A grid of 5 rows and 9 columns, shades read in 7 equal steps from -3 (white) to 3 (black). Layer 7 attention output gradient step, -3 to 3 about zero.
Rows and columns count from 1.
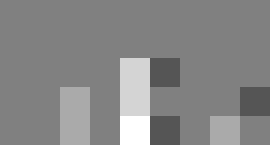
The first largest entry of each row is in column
1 1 6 9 6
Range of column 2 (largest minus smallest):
0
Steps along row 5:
same down up down up down down up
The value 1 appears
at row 3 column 6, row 4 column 9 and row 5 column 6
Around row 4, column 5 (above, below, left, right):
-2 -3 0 0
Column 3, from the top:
0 0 0 -1 -1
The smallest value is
-3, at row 5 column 5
